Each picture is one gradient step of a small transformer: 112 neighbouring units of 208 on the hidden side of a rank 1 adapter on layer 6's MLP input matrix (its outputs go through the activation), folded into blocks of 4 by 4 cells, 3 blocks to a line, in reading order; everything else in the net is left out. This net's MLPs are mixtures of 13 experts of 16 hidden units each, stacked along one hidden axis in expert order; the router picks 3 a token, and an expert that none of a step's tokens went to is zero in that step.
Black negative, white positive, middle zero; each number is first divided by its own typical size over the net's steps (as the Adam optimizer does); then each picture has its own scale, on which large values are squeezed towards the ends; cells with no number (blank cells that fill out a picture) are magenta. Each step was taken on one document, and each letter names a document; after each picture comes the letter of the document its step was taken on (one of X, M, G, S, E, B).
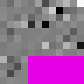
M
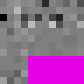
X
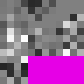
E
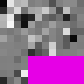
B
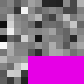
B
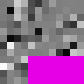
E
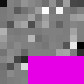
M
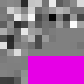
B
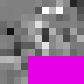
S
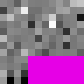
X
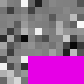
E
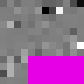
M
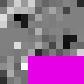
X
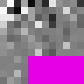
B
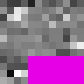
X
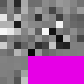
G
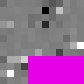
M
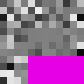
B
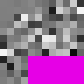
S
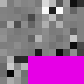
M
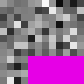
G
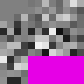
S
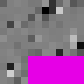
M
